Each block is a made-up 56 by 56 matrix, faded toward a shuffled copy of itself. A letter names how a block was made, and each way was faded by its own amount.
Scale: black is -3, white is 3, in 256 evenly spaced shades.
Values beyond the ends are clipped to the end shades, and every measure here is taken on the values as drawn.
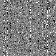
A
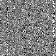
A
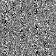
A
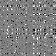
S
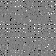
S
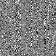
A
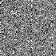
A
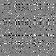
S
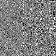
A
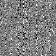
A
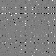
S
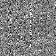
A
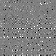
S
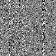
A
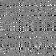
S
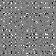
S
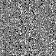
A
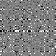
S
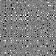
S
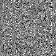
A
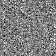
A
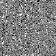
A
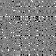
S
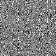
A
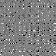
S
